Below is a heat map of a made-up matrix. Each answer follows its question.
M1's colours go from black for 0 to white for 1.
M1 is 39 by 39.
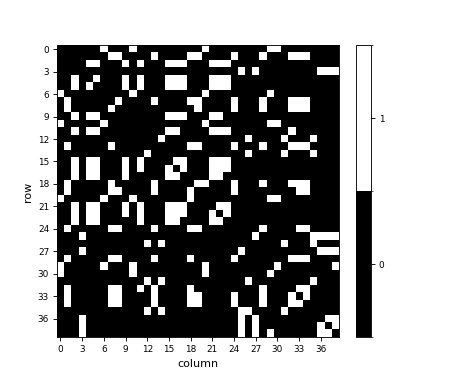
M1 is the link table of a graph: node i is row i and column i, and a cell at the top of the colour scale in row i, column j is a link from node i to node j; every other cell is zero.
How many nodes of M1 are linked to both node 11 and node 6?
0
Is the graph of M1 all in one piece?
yes
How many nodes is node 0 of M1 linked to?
5
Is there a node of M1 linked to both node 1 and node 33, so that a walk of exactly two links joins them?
yes
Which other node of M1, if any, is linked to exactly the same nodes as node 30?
node 6
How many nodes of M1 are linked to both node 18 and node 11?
1
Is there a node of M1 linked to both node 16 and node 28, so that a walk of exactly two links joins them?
no
